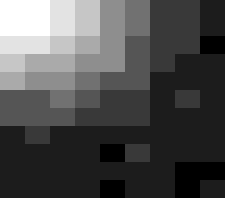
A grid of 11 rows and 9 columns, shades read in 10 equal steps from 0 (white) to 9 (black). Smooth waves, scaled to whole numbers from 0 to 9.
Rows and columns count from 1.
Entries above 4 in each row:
4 4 4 4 6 9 9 9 9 9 9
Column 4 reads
2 2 3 4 5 6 7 8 8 8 8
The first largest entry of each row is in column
9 9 9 8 7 7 7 1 5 8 5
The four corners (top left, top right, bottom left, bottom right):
0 8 8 8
